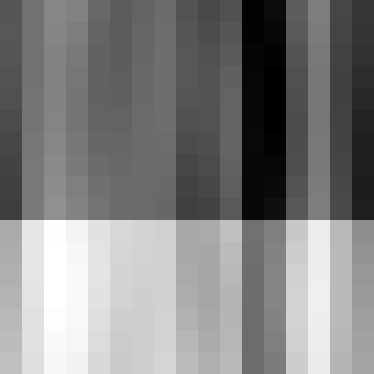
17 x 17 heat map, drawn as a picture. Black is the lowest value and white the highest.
A horizontal seam about 60% of the way down splits the table, and the bottom part is higher. The ninth with the highest average is the bottom left. On average the colour sits 50% of the way up the scale. The middle right is the roughest part. The ninth with the lowest average is the top right.
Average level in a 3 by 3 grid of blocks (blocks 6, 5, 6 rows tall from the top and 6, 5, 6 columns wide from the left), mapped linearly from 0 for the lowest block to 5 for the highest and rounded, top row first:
210 / 221 / 543
